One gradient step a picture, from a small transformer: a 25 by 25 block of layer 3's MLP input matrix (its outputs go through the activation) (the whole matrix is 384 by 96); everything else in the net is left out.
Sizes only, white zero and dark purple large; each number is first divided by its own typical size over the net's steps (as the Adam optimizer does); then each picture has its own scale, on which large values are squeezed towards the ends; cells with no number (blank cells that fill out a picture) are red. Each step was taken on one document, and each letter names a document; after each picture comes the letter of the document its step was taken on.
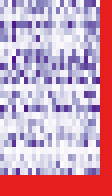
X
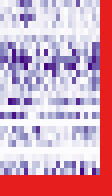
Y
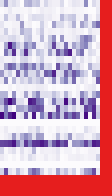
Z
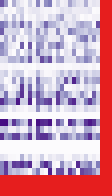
X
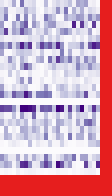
Y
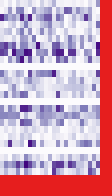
Y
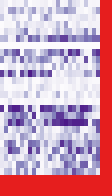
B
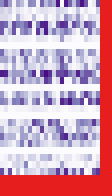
X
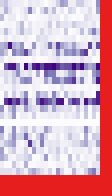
Z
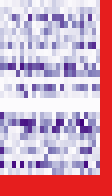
Y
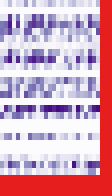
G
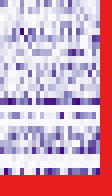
Z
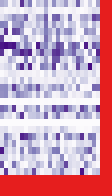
Y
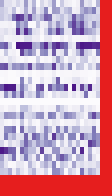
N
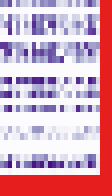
G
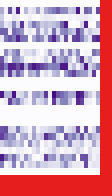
B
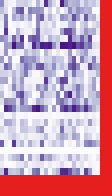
X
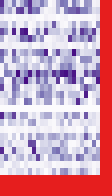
Z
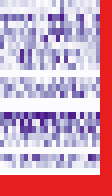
N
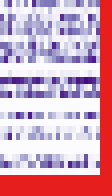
G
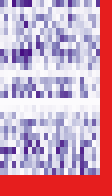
Y
